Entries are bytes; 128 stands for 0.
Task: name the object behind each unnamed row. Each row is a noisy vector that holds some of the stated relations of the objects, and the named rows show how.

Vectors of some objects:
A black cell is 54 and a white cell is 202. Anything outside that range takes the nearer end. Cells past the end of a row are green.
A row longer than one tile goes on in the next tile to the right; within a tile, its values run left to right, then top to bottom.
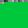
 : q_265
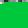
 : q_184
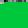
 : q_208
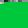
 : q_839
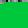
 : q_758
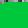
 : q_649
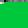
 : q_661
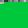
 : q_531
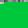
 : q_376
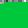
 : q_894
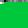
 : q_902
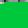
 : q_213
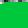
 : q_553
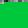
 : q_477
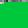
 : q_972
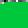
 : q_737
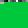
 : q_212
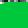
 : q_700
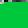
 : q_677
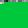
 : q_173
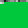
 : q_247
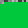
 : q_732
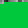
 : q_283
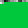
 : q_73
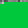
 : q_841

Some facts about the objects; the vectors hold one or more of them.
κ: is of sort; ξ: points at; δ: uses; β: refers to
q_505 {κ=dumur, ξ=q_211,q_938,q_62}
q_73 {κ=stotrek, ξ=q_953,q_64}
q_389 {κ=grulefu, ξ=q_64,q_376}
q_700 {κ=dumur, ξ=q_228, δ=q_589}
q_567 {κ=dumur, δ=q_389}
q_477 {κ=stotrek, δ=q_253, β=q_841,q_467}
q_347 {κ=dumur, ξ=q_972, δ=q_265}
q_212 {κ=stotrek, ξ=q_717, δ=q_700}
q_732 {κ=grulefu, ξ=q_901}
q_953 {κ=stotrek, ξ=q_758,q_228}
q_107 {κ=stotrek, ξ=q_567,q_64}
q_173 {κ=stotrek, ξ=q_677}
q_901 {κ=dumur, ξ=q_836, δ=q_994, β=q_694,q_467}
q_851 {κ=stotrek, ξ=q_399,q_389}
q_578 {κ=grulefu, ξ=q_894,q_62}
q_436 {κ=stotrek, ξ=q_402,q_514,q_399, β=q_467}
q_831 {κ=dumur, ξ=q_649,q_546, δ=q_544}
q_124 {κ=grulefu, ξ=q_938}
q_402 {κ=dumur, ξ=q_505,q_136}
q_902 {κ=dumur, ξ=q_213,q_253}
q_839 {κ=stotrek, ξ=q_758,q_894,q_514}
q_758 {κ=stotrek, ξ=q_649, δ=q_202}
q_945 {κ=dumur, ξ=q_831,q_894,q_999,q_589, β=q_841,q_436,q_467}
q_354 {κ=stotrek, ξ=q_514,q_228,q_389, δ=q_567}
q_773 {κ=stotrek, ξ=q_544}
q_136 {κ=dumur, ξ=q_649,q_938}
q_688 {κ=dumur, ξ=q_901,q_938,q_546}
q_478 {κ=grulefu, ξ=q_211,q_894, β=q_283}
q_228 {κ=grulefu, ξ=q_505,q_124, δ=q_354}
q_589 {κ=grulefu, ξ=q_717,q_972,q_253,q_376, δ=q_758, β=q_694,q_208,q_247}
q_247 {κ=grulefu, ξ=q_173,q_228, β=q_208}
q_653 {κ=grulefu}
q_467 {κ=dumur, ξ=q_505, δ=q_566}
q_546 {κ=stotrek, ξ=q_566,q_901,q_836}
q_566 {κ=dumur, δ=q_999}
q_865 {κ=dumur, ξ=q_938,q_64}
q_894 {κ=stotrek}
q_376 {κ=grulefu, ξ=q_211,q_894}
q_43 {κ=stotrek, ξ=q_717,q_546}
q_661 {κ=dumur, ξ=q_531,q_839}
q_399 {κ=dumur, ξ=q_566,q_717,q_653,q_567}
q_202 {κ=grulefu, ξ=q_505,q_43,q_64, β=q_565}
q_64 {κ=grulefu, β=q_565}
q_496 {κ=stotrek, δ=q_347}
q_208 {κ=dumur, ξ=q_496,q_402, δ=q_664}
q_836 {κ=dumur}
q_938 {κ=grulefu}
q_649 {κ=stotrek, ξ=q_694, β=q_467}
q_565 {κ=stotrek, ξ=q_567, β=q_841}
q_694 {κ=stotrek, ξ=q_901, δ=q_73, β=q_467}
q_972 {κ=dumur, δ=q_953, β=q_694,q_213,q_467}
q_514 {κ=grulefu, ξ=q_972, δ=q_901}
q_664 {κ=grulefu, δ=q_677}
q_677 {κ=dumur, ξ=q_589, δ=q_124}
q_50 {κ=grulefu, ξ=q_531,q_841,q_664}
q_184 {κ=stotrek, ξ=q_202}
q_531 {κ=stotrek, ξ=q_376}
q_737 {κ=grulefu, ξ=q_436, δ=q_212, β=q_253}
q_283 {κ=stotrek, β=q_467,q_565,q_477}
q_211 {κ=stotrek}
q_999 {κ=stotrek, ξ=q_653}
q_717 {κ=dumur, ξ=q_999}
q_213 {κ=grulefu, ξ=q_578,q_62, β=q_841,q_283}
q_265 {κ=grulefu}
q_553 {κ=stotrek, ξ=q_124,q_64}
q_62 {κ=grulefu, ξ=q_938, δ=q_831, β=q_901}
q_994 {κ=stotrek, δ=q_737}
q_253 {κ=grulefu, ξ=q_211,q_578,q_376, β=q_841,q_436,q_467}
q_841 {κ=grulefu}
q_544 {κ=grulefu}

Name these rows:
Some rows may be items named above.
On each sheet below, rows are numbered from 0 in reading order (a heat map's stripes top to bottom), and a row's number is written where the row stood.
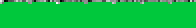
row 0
q_354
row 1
q_546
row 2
q_945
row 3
q_496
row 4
q_717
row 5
q_841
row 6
q_836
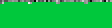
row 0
q_544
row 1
q_589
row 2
q_228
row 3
q_546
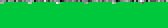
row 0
q_653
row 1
q_999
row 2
q_945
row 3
q_265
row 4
q_688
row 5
q_567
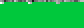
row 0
q_467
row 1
q_478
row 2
q_64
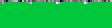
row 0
q_694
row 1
q_841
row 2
q_902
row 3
q_865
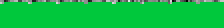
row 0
q_953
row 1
q_839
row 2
q_402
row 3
q_496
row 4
q_999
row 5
q_841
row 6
q_664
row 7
q_938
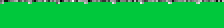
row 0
q_773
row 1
q_565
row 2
q_994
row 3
q_208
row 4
q_399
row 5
q_202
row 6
q_478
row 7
q_566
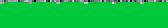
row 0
q_62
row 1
q_546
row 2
q_514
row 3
q_50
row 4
q_589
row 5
q_136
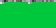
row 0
q_505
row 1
q_389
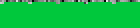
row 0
q_999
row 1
q_50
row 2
q_546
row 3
q_901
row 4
q_124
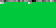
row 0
q_253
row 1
q_347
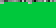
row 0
q_831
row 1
q_43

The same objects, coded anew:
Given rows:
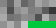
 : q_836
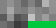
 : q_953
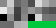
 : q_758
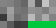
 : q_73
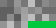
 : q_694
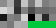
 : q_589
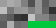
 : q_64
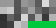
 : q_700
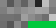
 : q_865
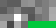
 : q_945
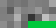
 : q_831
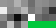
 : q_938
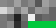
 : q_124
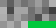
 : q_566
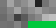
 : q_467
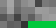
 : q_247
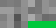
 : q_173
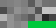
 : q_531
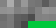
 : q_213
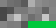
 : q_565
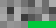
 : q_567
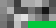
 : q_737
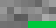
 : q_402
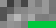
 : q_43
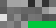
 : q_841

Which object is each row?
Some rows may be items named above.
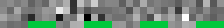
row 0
q_677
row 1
q_589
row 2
q_732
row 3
q_717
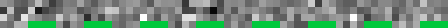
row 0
q_994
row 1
q_661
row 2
q_505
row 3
q_737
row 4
q_649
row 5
q_354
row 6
q_945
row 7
q_694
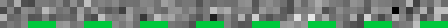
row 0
q_265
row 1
q_732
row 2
q_831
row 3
q_253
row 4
q_389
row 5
q_546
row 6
q_389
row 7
q_773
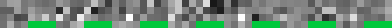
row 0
q_496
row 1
q_994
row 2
q_653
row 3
q_514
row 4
q_399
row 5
q_531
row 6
q_347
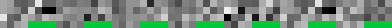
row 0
q_901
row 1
q_902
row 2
q_208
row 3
q_688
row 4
q_202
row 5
q_901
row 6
q_972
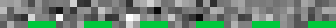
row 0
q_64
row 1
q_544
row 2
q_212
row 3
q_664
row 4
q_496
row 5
q_478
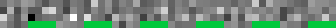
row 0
q_50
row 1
q_999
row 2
q_661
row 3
q_839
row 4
q_184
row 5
q_565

